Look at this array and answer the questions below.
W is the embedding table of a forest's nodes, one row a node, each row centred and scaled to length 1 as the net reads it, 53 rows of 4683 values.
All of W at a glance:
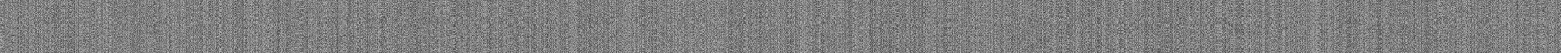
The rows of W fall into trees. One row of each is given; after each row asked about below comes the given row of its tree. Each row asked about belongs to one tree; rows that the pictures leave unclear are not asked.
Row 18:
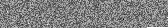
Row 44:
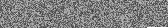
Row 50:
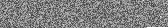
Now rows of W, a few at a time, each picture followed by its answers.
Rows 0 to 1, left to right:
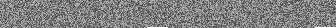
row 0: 18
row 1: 44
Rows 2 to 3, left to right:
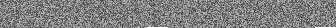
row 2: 50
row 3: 44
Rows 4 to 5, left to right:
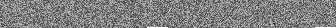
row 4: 44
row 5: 50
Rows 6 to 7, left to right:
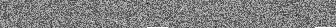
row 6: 18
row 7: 44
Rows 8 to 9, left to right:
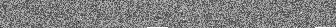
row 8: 18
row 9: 44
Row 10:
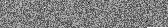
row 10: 44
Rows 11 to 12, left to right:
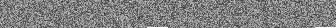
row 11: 44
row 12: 18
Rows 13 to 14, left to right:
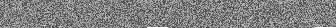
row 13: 44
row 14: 50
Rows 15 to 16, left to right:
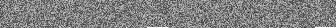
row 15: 44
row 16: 44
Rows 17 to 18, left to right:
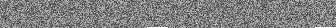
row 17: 18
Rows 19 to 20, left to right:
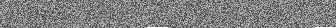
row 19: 50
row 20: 50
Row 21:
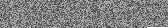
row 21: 18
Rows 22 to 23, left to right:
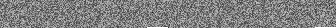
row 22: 18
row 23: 18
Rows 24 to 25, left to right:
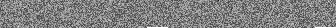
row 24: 44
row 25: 44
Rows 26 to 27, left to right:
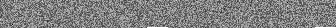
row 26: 44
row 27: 50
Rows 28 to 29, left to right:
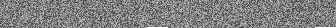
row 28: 50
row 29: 44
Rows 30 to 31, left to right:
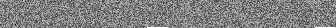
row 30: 18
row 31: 44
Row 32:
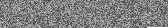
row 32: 44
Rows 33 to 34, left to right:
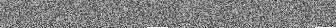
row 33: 18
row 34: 44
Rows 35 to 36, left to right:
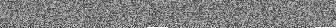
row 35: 50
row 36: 18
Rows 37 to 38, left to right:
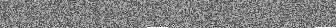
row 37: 18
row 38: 44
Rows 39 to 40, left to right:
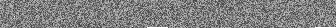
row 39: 18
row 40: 18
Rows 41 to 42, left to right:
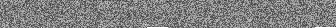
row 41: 18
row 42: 50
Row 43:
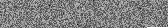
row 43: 18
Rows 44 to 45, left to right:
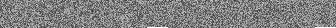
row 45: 50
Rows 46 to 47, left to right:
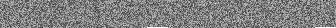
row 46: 18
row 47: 18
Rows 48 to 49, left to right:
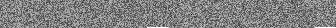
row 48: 44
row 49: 44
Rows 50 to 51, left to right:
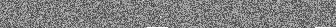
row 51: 44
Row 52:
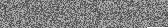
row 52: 18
